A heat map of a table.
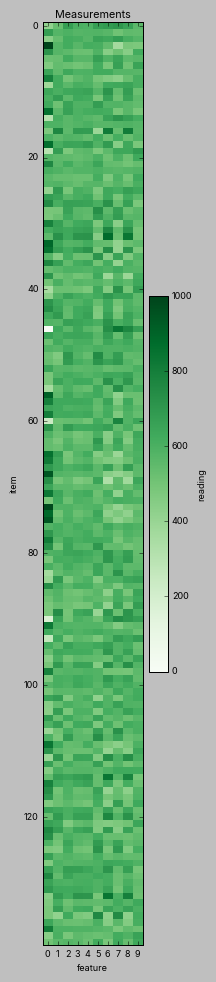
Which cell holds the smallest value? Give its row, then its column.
46, 0
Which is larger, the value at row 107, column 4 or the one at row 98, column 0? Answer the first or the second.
the second
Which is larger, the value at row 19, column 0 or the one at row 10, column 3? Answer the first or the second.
the second
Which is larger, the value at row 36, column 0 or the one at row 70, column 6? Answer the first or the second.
the first
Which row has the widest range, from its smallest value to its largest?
46
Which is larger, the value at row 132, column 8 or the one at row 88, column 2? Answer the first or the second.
the first
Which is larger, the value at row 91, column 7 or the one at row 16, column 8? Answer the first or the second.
the second
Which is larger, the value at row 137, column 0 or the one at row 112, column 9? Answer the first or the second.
the first
